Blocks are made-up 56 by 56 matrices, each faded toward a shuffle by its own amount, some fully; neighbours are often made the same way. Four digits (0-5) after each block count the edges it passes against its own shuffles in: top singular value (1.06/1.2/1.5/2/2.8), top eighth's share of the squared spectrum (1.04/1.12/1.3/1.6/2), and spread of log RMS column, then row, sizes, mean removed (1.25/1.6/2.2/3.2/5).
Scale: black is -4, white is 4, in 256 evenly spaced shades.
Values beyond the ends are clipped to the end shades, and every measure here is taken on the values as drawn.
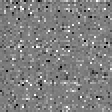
3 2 0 1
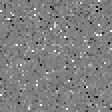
0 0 0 0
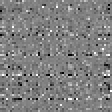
4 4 2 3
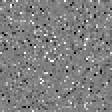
0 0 0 0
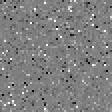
1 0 0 0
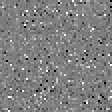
2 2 0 1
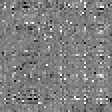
4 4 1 2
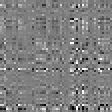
4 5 3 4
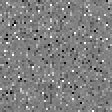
1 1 0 0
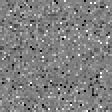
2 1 0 0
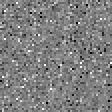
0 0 0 0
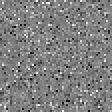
2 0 0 0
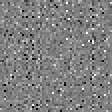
4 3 1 1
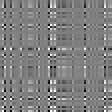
5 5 4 4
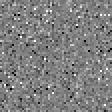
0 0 1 0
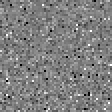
1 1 0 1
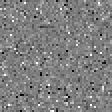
0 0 1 0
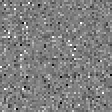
1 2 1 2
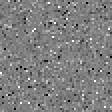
0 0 0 0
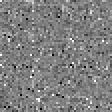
1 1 1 1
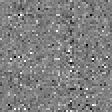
1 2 2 2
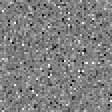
0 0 0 0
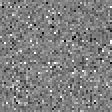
1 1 1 1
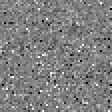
0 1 0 1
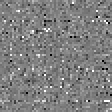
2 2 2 2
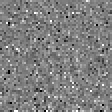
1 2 1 1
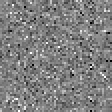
1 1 2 0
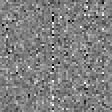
2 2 2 0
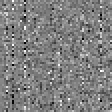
2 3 3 0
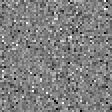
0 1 2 0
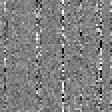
3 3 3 0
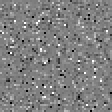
3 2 0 0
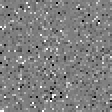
2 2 0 0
